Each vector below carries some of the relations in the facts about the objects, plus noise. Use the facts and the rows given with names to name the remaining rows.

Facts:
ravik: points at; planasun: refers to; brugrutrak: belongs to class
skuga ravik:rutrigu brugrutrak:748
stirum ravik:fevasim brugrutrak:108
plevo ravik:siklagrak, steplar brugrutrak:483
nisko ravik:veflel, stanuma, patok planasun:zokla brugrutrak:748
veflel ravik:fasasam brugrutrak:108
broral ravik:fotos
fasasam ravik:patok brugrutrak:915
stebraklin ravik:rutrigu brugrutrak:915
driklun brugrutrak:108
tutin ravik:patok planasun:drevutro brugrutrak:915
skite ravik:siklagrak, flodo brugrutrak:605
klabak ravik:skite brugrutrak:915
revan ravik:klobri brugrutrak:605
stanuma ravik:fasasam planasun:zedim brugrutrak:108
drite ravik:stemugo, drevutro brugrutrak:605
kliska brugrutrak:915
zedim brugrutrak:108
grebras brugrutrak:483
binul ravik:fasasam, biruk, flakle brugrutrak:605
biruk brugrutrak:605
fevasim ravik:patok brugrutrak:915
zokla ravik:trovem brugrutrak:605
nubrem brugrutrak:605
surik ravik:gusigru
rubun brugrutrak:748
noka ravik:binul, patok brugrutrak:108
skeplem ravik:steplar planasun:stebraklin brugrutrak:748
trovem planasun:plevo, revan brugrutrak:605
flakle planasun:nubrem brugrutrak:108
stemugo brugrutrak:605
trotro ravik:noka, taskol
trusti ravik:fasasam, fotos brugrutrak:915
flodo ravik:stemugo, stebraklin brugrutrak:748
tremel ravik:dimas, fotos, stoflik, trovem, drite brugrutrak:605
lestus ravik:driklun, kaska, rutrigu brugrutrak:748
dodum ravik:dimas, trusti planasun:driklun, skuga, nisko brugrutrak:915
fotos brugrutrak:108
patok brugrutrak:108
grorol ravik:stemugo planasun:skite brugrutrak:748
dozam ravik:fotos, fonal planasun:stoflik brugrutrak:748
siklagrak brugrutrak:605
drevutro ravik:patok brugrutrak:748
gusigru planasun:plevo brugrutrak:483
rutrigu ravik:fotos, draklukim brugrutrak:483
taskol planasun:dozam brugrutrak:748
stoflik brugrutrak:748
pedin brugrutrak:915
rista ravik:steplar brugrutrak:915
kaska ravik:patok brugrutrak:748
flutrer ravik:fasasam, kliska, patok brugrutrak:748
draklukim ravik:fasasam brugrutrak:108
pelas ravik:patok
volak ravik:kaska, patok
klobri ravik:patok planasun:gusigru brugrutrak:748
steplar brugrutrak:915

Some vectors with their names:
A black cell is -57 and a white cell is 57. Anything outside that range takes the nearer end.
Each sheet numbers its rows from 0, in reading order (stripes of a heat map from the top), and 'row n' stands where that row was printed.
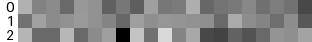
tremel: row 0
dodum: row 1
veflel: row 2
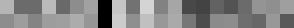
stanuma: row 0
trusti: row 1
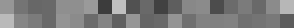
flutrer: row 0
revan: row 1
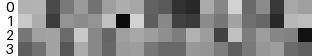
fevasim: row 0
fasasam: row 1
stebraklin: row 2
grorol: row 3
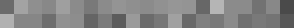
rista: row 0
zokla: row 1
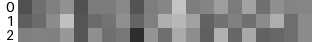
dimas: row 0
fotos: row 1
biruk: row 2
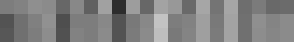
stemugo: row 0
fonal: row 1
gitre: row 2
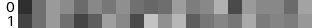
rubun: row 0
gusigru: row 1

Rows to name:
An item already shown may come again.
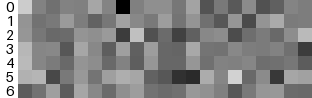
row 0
binul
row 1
stirum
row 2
flutrer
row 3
drite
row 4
revan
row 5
fevasim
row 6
skeplem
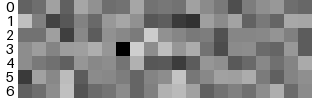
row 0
dozam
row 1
pelas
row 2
plevo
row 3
trusti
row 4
nisko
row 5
kliska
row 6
fotos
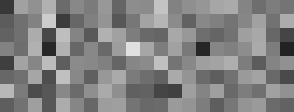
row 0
steplar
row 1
flakle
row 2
flodo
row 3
rutrigu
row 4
kliska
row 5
skuga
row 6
volak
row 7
grorol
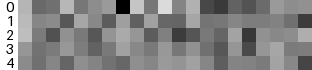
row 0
draklukim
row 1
drite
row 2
noka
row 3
stirum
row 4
broral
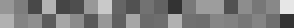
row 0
patok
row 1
skite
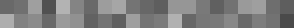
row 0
lestus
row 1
tremel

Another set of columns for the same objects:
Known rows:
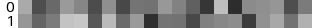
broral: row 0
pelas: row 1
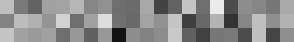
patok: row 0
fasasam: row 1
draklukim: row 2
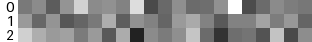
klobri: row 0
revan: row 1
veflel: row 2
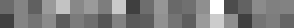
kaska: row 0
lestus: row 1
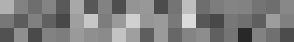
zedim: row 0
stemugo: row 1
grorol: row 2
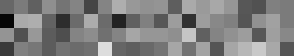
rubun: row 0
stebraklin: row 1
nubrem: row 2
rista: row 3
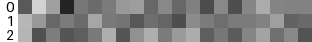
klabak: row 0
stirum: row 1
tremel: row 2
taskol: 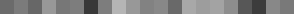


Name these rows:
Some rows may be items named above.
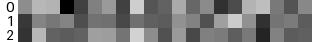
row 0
skite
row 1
skuga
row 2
flodo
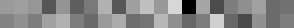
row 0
trusti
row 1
flutrer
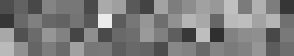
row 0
skeplem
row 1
steplar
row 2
broral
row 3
stirum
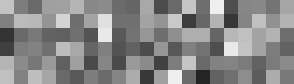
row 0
patok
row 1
fasasam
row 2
steplar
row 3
plevo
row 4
flakle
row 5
binul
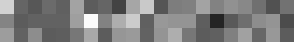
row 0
fotos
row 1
drite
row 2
zokla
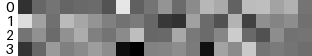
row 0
steplar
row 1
noka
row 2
nisko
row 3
rutrigu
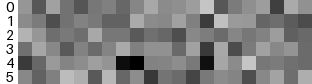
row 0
biruk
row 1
dozam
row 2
stirum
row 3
dodum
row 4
rutrigu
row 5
volak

